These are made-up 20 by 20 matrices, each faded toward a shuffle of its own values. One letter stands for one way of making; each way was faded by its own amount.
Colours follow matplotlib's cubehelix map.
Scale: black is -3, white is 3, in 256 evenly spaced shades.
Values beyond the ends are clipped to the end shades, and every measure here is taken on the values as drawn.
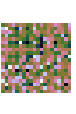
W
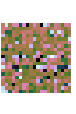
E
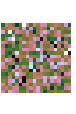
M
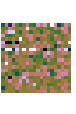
E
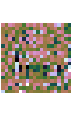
W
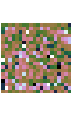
E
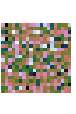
E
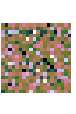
E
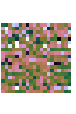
W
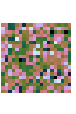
M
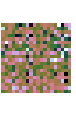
W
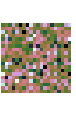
E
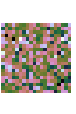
M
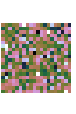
M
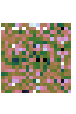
W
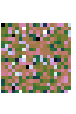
E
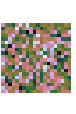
M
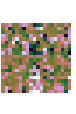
W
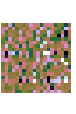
W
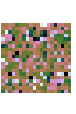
E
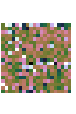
E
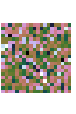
M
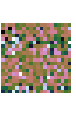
E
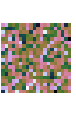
M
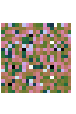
W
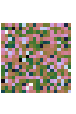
M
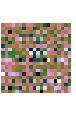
W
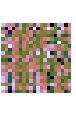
W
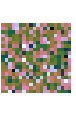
M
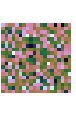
M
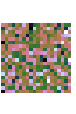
E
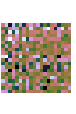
W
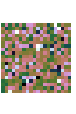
E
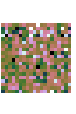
E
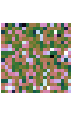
E
